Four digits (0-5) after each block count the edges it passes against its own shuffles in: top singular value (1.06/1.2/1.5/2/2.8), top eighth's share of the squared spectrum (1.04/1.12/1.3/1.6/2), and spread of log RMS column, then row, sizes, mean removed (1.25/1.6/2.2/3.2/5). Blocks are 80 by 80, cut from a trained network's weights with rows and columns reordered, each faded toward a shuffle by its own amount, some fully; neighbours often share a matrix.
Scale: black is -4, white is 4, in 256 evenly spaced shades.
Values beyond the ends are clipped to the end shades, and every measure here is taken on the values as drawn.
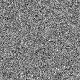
2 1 0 0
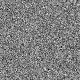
0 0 0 0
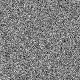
1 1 0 0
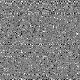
4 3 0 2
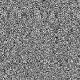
3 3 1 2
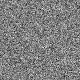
0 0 0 0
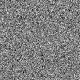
3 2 0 0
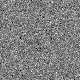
0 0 0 0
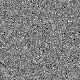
1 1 0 0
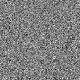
3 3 1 2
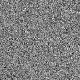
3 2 0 1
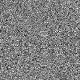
3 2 0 2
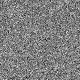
0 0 0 0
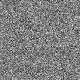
3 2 0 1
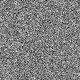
0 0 0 0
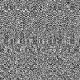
4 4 1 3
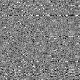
4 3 0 3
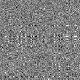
4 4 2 2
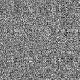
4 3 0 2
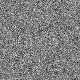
2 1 0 0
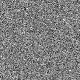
2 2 0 0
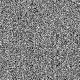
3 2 0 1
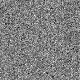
3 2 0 1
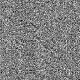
3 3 1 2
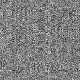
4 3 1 2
